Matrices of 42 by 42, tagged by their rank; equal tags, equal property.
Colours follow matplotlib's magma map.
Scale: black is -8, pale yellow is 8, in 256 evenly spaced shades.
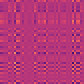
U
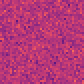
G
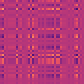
U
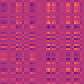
U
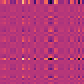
U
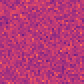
G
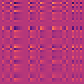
U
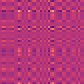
U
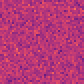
G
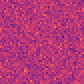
G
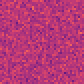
G
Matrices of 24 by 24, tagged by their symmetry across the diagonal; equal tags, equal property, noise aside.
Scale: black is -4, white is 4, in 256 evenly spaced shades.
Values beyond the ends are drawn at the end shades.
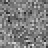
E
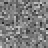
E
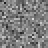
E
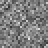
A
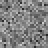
A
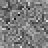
A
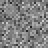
A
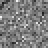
A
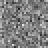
E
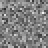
E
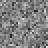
A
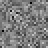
A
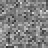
E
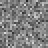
E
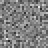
A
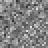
A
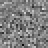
E
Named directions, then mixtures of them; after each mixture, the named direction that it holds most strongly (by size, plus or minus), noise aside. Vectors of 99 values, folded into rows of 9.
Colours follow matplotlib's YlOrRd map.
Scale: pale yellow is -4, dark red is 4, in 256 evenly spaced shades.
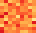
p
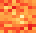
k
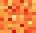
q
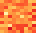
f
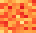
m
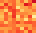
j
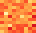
f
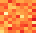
f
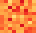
q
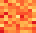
p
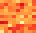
m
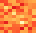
k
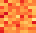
p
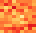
k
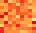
p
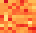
q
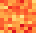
q
